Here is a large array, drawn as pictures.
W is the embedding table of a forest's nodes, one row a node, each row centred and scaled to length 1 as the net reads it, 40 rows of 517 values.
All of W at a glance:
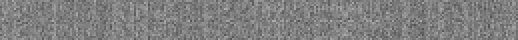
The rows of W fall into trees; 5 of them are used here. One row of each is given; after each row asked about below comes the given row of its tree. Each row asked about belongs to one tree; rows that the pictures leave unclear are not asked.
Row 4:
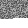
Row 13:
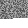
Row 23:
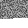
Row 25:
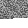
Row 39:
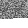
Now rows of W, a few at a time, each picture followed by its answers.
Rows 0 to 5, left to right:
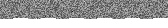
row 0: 25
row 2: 39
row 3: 4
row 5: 25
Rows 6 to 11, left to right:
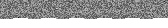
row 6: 4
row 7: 13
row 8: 4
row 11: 13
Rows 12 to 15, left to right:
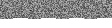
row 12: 39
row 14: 13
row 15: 23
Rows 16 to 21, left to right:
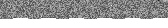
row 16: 13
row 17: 39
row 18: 25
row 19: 39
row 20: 4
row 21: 4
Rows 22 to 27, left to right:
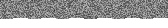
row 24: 4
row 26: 4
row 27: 23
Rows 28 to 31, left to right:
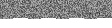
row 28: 23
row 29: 13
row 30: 13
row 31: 39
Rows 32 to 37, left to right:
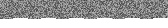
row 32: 25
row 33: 13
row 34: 13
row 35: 13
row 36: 4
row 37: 25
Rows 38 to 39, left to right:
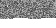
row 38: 4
